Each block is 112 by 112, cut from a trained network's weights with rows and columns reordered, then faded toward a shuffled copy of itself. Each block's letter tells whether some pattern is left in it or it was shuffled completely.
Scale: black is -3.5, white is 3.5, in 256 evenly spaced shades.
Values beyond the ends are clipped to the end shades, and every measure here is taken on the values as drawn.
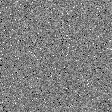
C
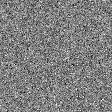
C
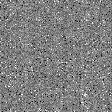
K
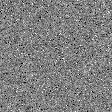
C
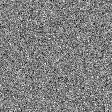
C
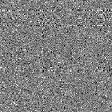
K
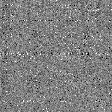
K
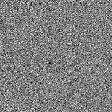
K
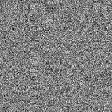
K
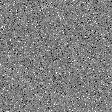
C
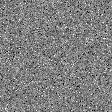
C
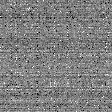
K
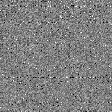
K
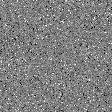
C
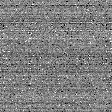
K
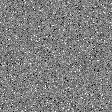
C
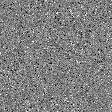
C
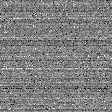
K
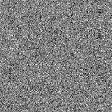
K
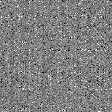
K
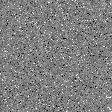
C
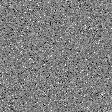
C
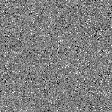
K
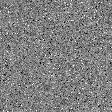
C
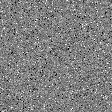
C
